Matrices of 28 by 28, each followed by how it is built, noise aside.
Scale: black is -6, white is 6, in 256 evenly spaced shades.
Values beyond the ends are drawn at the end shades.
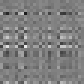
low rank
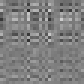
low rank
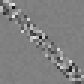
banded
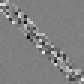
banded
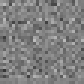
low rank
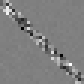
banded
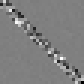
banded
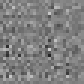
low rank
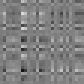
low rank
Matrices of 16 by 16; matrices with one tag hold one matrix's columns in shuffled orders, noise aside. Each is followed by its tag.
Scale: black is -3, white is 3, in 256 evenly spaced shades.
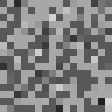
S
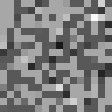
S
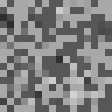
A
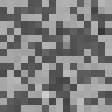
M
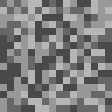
S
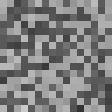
M
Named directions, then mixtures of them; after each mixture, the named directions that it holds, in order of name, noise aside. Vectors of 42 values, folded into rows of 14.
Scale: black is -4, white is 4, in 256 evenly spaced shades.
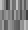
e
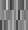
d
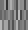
d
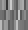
d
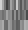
e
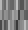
d, e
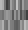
e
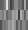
d, e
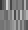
d, e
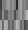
d, e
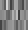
d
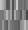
e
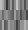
e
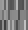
d, e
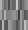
d, e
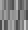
d, e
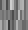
d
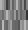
e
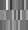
d, e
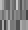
d, e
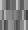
d, e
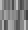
d, e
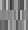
d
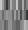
e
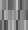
d, e
